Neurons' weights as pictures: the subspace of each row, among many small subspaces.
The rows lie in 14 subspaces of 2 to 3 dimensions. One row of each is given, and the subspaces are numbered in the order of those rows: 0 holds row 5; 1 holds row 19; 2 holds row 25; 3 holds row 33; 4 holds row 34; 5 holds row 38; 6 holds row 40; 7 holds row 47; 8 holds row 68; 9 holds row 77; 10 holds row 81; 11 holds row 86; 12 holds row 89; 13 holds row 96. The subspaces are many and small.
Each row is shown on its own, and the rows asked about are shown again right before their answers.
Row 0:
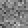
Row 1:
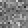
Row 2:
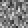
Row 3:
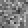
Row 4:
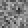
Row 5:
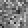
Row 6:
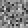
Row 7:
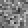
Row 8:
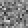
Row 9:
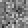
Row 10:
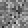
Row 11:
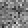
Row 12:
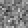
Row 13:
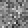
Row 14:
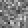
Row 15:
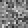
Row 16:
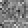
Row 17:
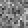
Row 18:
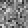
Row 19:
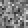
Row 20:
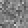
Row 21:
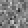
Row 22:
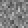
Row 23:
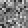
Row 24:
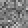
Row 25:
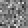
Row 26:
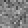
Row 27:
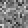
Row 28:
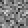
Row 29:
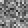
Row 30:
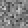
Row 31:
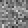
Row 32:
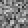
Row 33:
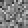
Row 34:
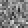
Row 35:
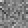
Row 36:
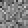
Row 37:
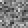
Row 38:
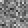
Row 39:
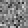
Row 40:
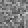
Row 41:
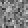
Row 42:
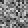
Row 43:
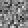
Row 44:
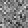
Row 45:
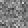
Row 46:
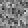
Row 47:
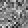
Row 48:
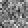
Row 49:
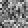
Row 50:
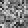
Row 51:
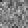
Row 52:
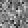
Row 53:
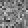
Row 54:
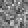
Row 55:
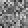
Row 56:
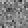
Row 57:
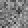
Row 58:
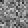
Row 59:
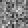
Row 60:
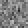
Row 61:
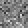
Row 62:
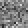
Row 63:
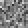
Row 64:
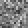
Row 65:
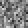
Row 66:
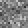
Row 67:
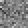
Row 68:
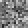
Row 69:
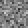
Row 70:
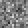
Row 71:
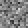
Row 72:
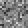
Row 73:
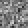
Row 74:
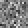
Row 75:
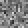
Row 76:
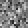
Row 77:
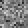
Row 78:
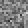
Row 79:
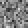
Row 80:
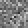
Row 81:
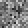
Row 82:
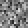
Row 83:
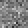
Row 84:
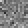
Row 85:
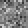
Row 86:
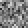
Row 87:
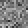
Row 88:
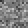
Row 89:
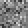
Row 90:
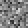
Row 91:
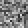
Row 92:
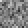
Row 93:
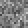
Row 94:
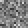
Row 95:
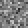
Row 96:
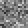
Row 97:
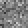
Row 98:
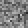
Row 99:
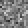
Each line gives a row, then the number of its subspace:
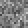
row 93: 1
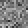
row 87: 7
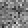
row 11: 10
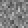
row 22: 11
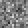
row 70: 8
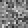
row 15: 8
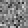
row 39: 2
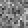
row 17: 1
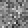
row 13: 10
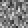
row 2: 11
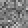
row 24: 7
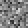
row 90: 13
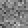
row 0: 13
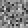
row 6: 8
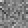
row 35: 11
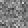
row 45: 2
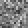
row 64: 12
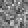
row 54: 3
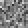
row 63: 3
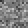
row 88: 2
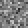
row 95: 13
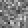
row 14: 3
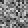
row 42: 5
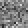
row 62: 10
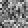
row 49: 4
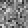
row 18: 12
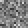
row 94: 5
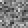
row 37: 2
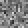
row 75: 4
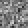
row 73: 2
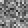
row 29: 5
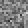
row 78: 6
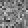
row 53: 7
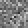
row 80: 6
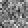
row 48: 4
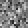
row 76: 9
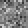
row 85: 12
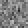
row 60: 4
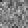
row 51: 11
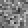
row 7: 0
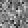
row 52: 9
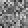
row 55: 1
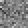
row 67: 11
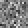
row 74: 5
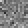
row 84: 4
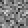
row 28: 13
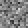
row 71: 13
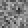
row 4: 7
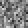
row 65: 1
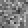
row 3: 0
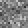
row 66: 3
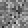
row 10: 10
